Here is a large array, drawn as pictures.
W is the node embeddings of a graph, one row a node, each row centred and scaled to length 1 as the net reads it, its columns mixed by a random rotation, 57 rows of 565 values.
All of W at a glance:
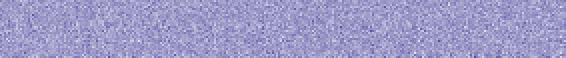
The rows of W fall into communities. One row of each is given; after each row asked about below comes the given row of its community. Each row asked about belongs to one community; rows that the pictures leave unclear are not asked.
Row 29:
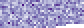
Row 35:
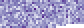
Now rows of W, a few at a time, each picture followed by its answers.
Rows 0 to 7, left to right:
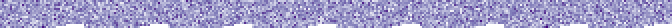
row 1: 29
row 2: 29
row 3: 35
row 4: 35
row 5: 29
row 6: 35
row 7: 35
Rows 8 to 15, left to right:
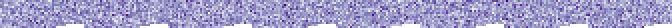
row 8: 29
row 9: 35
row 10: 29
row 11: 29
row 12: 29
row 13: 35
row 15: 35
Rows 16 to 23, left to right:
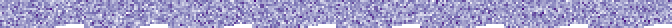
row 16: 29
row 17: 35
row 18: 29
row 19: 35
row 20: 35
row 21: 29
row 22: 29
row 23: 29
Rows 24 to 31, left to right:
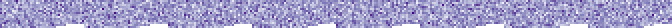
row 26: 29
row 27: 29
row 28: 29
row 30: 35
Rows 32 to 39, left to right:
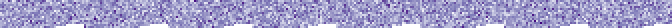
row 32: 29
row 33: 29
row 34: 29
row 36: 35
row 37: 35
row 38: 29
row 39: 29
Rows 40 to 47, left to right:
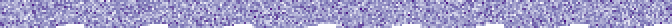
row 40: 29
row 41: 29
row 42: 29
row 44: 35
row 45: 35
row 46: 29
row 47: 35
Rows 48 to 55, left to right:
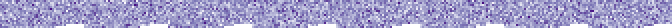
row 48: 29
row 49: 35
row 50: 29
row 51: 35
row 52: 35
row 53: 35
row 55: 29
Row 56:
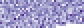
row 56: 35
